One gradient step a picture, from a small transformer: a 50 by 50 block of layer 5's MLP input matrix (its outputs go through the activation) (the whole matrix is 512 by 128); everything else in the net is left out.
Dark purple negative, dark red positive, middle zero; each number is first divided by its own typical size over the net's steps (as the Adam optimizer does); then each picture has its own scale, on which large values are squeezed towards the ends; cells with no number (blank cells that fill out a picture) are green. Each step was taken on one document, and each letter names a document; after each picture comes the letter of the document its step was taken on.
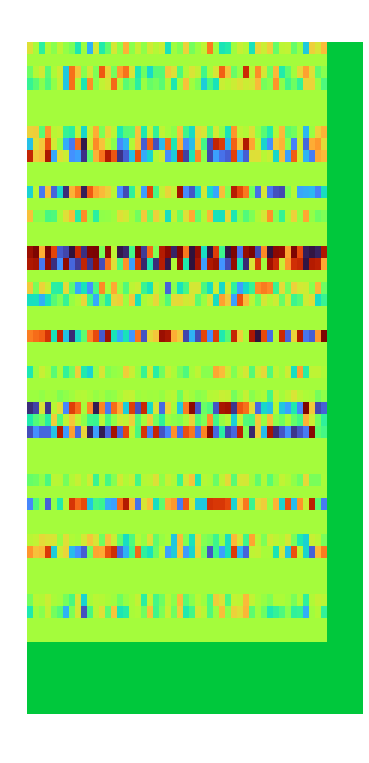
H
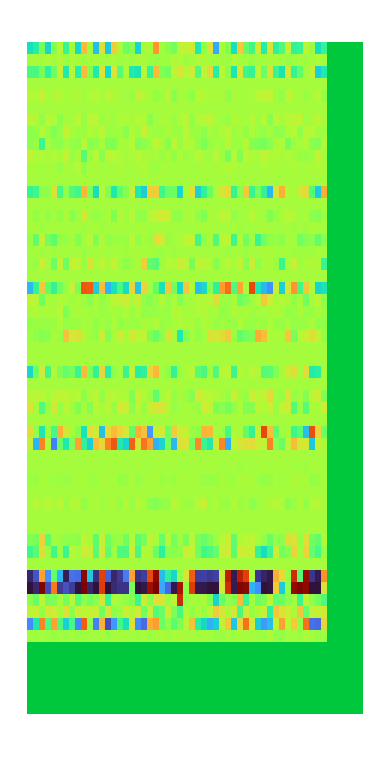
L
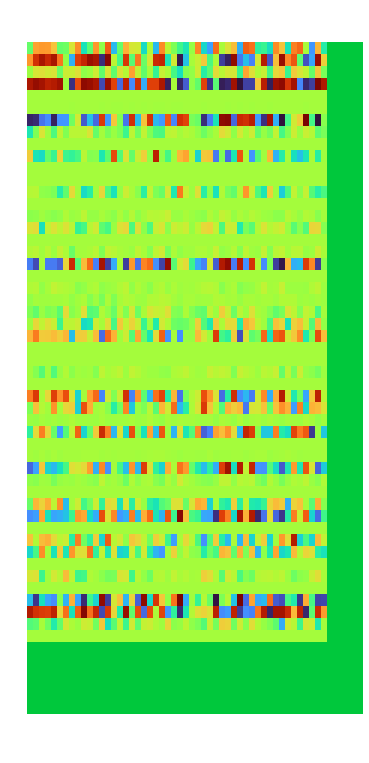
L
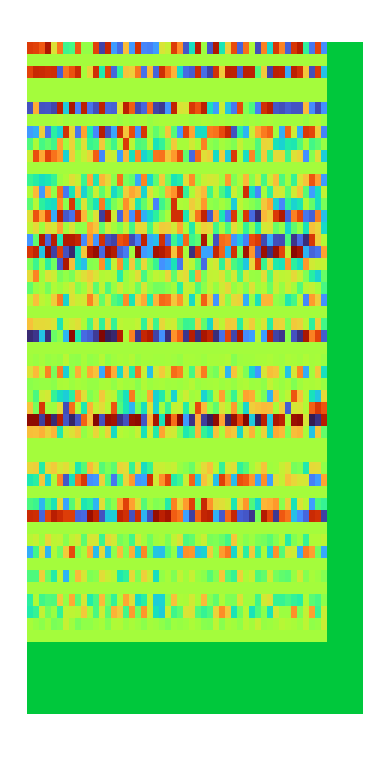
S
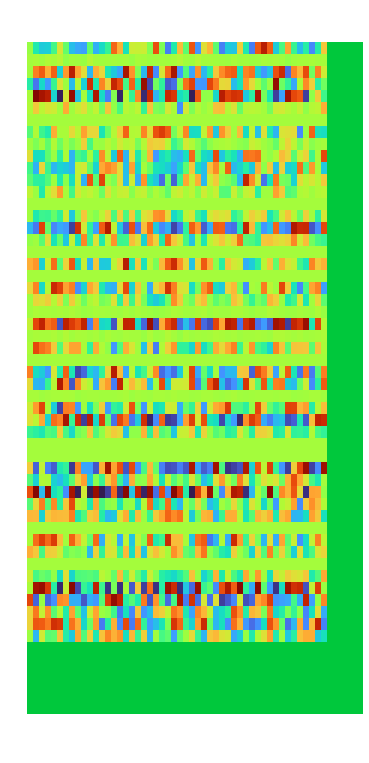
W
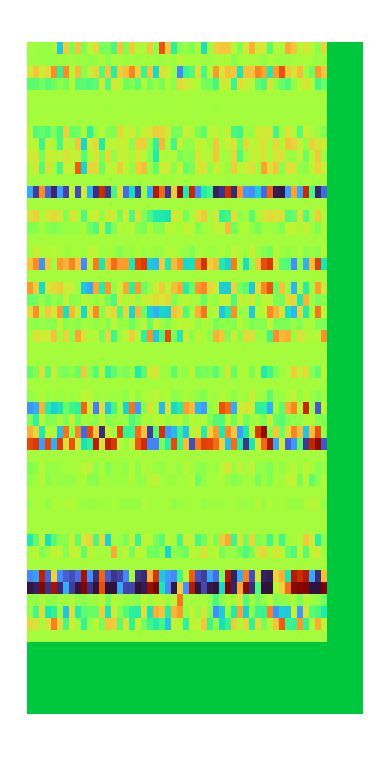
L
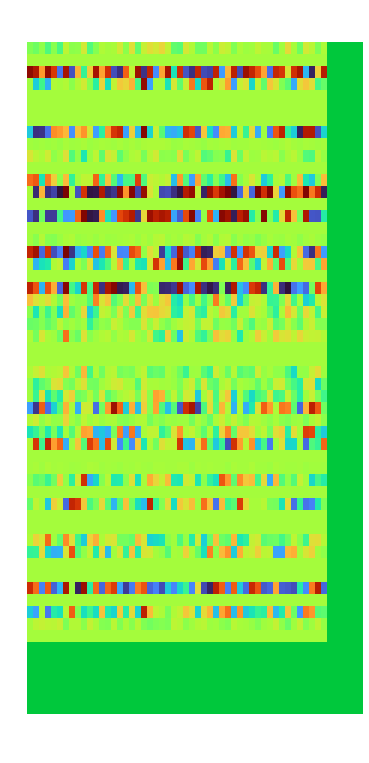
H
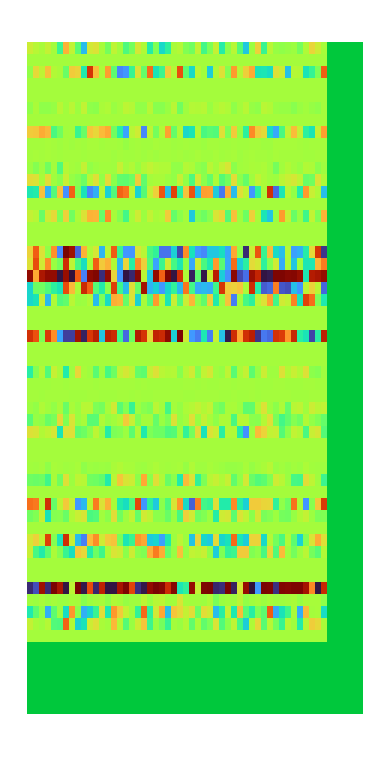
H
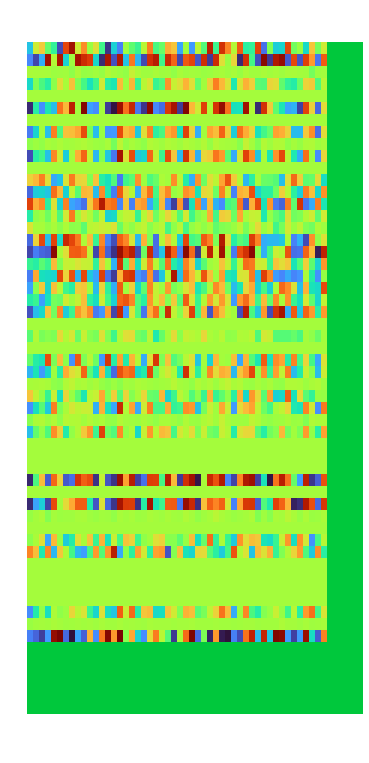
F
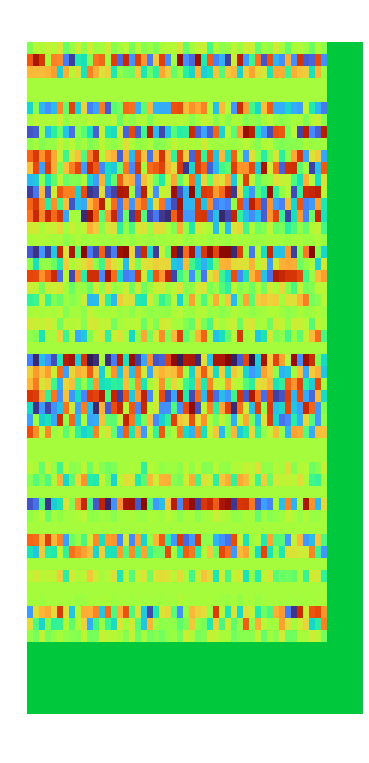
S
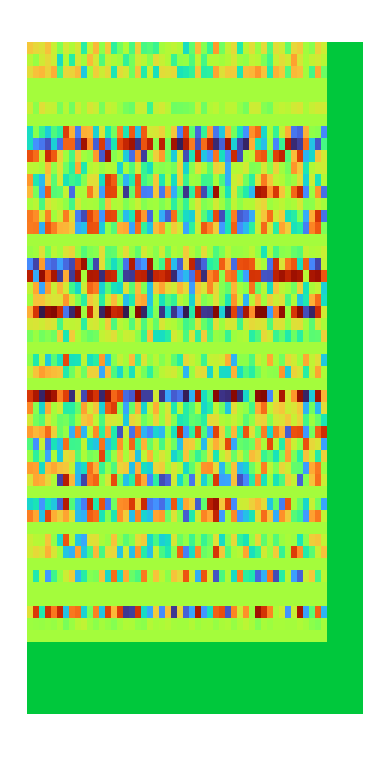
S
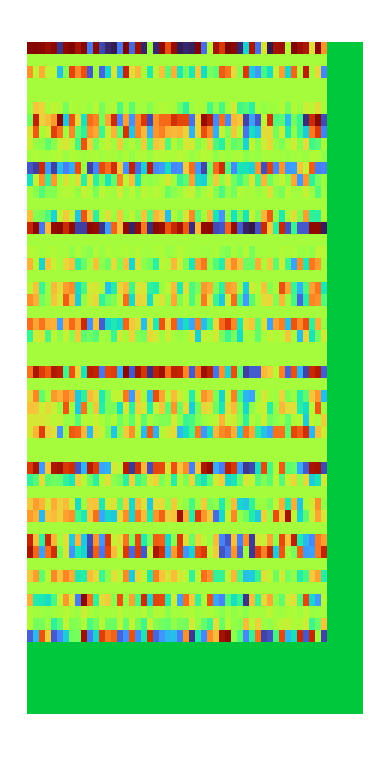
W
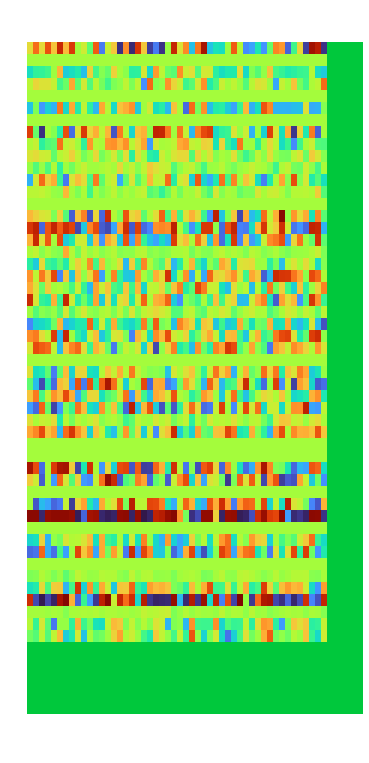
W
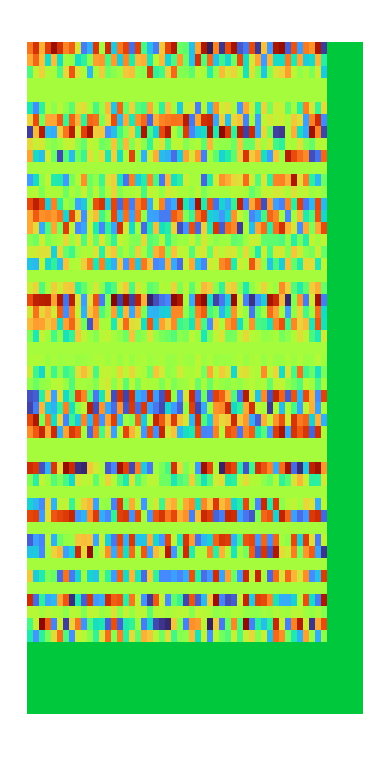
W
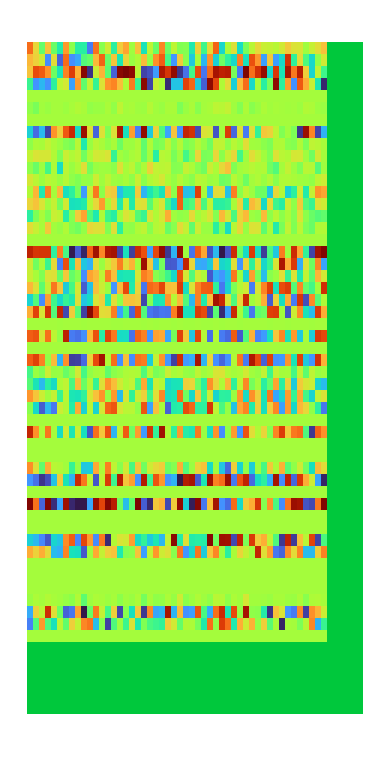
H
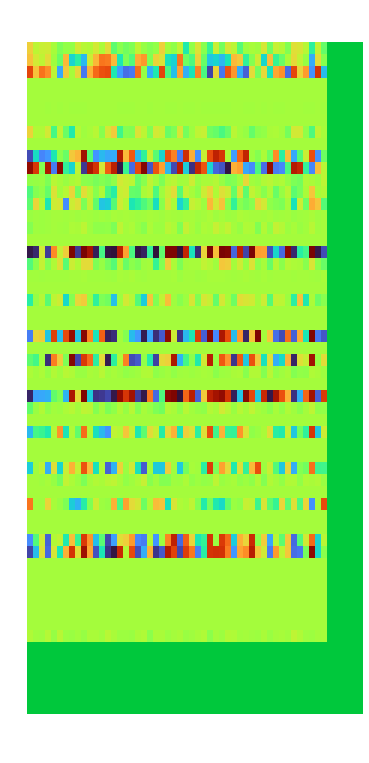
F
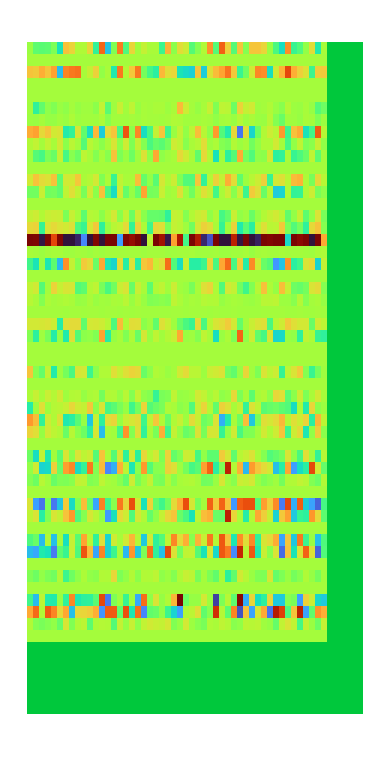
L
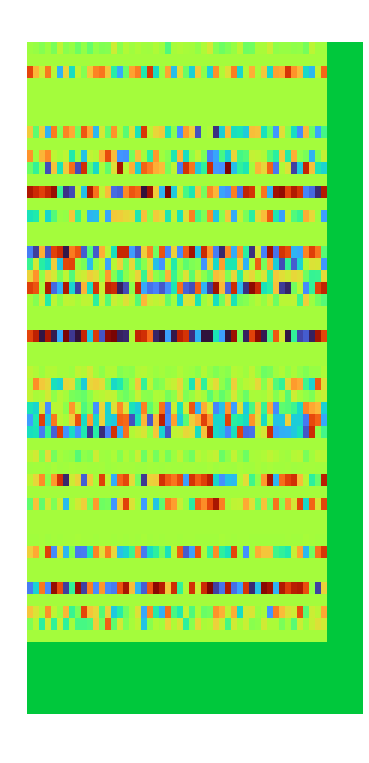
H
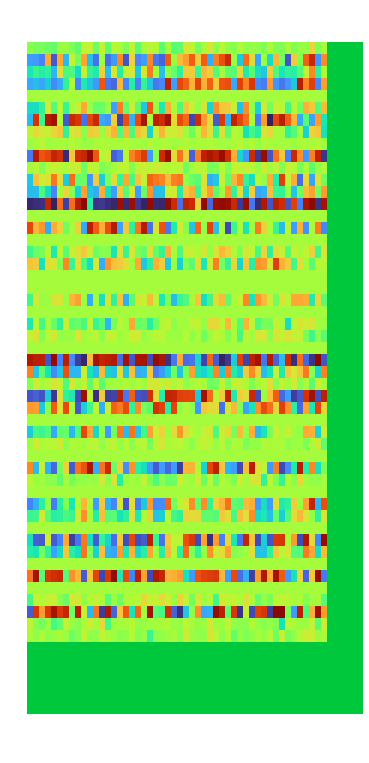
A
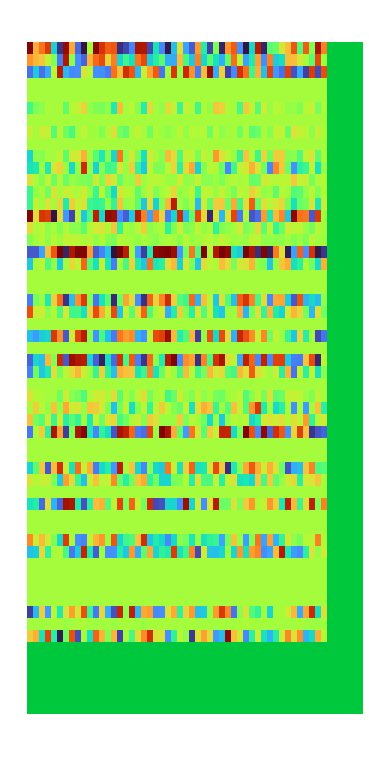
F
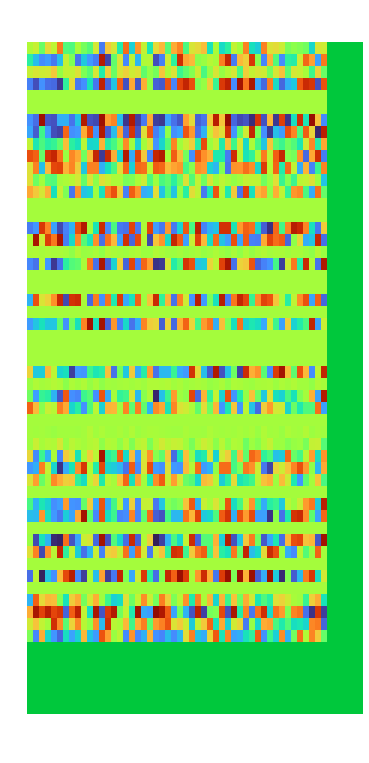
A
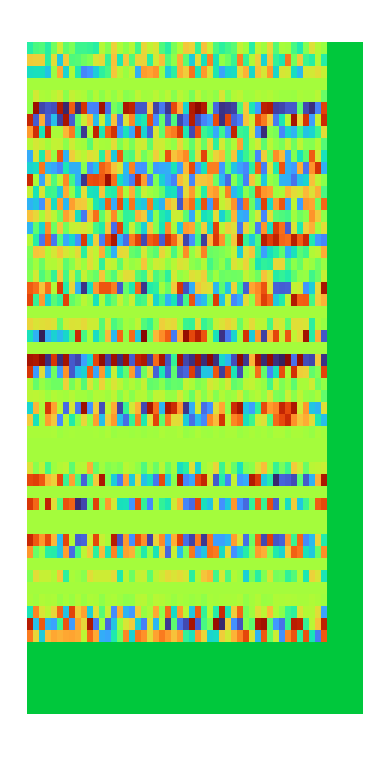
S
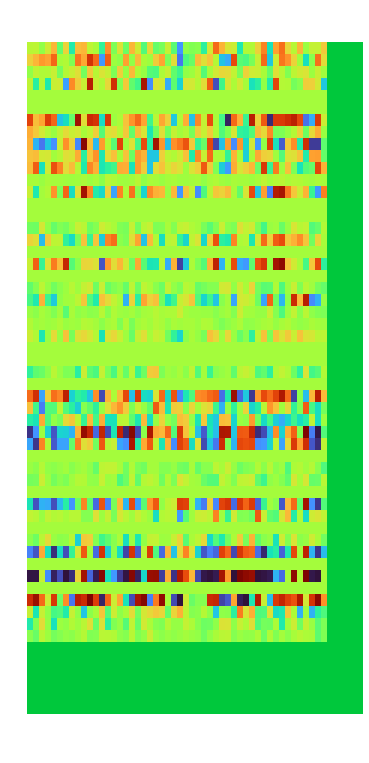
L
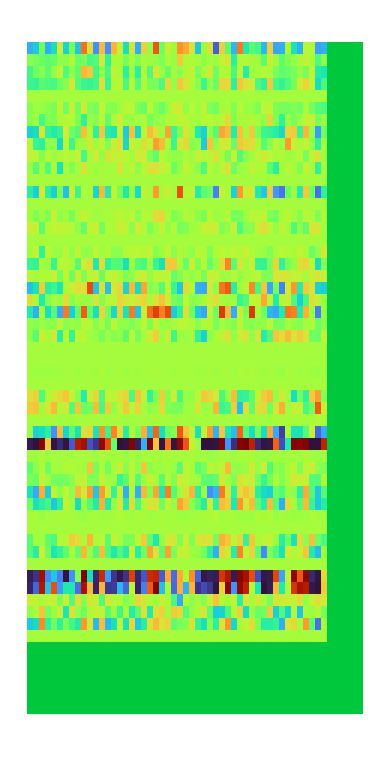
L
